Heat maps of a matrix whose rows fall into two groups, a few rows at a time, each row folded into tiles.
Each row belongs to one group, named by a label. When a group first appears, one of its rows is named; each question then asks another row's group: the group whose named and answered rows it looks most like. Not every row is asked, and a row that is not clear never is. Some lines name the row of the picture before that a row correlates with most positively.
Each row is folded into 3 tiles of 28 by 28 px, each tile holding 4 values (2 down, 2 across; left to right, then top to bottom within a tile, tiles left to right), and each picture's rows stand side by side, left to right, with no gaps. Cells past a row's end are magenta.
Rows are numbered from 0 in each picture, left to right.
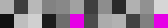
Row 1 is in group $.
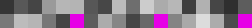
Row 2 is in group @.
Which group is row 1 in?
$
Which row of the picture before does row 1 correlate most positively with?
0
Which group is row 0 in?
$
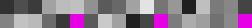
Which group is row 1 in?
$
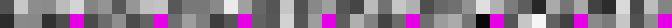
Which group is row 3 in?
@
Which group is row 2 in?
$
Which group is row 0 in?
$
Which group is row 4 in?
$
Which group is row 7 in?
@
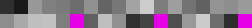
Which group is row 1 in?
$
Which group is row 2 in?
$
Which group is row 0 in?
@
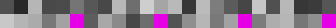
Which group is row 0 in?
@
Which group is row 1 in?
$
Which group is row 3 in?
@
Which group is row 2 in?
@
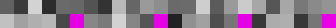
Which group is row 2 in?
$
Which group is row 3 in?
$
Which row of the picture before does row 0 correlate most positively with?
0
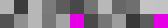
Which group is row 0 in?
@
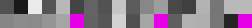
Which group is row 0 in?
@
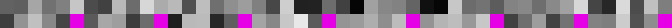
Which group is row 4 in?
@
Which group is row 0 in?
$
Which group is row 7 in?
@
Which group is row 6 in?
$
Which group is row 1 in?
$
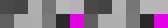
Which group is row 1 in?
$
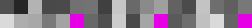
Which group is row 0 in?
@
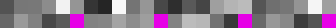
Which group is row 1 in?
@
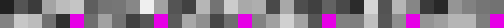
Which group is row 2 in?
$
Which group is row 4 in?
@
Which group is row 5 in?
@
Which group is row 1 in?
$
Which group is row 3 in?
@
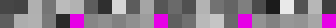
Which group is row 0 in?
$
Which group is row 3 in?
@
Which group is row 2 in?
@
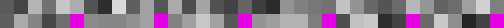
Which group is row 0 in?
$
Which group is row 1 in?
@
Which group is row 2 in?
@
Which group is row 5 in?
$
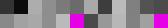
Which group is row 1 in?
@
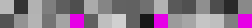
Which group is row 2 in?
@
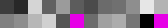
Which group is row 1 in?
$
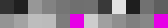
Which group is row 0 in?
@
